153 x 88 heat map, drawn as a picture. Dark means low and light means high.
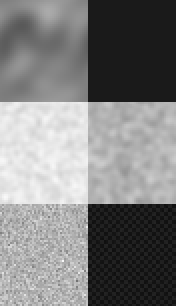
It is made of 3 by 2 panels. Panel 1,1: middling, smooth. Panel 1,2: very low, flat. Panel 2,1: very high, blotchy, faint in contrast. Panel 2,2: high, blotchy, faint in contrast. Panel 3,1: high, fine-grained. Panel 3,2: very low, checkered, faint in contrast.
